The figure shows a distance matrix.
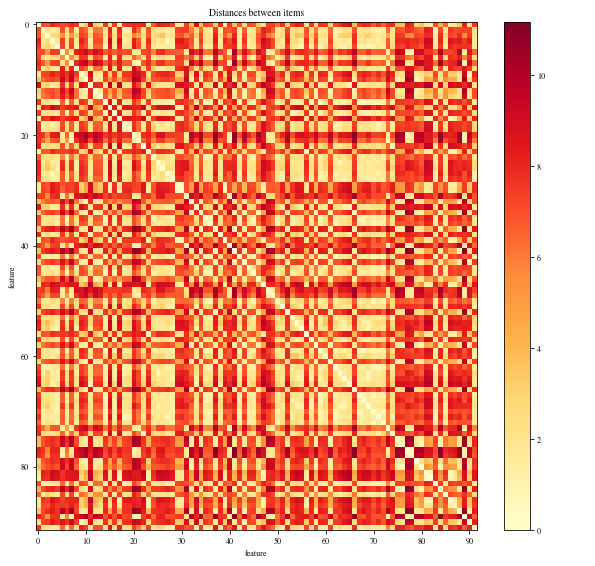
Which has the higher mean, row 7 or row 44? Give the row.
7
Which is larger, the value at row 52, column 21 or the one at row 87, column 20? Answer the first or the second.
the first
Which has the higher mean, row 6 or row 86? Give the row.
86
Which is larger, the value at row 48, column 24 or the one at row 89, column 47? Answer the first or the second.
the second
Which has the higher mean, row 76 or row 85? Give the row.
76
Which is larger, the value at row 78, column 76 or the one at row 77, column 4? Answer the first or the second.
the first
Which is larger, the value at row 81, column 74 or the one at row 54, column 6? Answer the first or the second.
the first
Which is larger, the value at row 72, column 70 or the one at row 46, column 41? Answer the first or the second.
the second
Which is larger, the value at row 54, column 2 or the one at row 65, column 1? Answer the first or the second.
the first
